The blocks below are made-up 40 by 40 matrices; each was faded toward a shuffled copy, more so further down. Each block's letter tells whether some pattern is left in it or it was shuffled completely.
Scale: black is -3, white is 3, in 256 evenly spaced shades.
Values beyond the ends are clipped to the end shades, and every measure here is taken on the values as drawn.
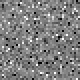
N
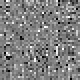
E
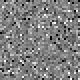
N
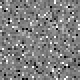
N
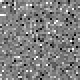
N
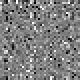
E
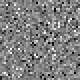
N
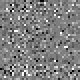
E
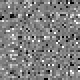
E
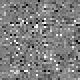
E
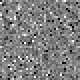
N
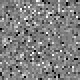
N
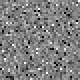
N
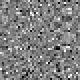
E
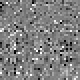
E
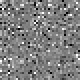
E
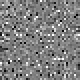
E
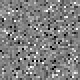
N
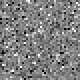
N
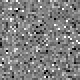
N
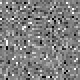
E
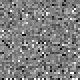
E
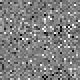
E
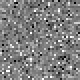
N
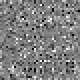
E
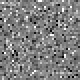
N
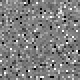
N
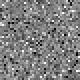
N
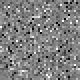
N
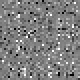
E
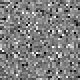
E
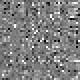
E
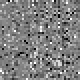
E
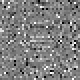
E
